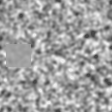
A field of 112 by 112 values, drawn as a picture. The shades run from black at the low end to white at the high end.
Odd patch: calmer, in the middle left. Calmest part: middle left. Mirror symmetry: none. Grain: blotchy.
